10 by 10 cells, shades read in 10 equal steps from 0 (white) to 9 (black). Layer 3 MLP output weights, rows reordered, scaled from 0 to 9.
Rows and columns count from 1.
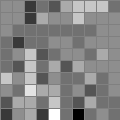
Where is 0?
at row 10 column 5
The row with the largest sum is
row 10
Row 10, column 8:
5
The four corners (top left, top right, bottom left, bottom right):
4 5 7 5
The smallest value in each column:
2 3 1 3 0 3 2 2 2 4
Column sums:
46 46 37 50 36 46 45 41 40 43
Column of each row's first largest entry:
3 3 2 2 4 2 4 8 1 7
